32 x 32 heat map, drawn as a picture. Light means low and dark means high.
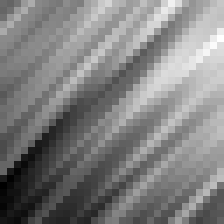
Streaks slant up to the right. The ninth with the lowest average is the top right. No single row or column stands out from its neighbours. There is an overall slope up to the bottom left.
